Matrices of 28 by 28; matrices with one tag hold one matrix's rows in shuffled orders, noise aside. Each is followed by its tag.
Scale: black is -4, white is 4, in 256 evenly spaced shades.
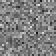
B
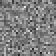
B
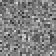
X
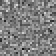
X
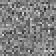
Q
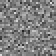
X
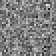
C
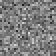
X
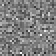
Q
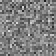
Q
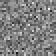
B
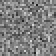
B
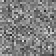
Q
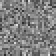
X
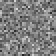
X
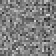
C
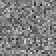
B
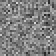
C
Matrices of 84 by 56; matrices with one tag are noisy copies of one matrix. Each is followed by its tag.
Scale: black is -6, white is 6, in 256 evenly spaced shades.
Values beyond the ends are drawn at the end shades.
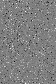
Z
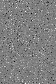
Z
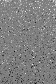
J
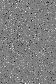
Z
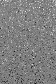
J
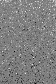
J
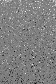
J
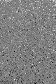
J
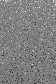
J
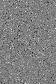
Z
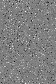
Z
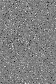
Z
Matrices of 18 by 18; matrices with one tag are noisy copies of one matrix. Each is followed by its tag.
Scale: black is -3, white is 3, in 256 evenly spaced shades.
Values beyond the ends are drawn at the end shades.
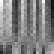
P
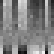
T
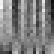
P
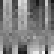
T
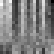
P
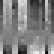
T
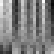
P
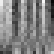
P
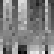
T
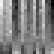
P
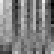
P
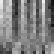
P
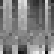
T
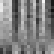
P
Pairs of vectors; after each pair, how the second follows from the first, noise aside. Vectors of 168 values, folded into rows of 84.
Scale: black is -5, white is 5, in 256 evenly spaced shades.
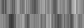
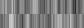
negated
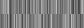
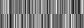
scaled up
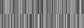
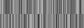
negated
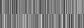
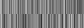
negated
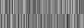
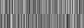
copied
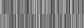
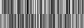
scaled up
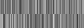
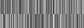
copied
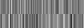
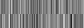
copied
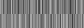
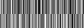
scaled up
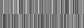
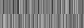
negated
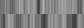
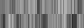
copied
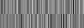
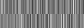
negated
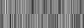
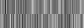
negated
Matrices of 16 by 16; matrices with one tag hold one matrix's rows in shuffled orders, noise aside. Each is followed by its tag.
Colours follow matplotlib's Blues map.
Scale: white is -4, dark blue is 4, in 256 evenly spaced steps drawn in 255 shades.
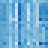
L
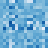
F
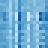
L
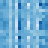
L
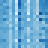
L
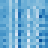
L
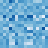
F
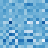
F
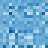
F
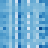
L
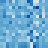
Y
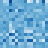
F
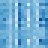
L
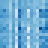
L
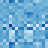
F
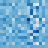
Y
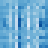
L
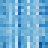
L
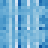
L
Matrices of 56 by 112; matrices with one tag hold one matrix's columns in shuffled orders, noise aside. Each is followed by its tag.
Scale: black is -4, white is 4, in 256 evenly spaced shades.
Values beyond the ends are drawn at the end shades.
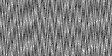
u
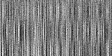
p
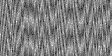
u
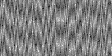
u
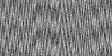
u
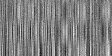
p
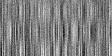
p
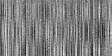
p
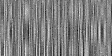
p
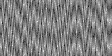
u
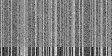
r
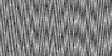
u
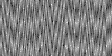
u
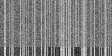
r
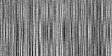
p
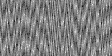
u
